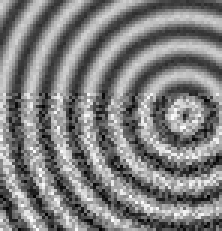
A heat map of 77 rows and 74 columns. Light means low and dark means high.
No row or column stands out. The top part is calmer, up to a seam about 40% of the way down. On average the colour sits 50% of the way up the scale. Concentric rings centre on the middle right.
